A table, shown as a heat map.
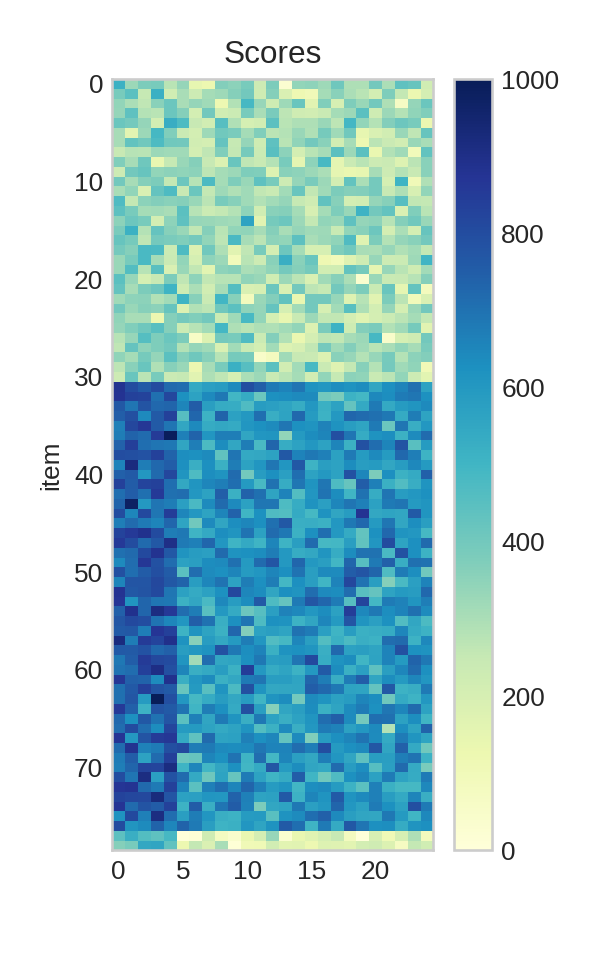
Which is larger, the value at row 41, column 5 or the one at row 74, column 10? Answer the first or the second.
the second
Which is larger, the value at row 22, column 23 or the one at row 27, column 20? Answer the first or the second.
the second
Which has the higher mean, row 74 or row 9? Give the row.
74
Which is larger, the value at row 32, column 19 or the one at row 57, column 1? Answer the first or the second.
the second
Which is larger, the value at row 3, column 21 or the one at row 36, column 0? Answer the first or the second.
the second
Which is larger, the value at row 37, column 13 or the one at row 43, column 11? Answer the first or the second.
the second
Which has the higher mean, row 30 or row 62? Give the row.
62
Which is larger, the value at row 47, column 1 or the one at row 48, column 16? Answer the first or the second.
the first
